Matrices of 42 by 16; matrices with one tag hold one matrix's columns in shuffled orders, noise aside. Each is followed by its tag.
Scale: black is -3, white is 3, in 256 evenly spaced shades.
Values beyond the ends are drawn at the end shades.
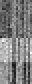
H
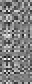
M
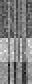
H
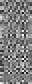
M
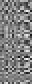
M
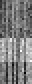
H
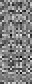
M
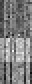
H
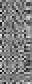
M
